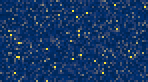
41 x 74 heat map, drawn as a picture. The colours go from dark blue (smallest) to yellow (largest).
Mirror symmetry: none. Slope: none. Seam: none. Histogram: skewed, a long tail of high values. Grain: fine. Stripes: none. Average level on the scale: 10%. Odd rows or columns: none.
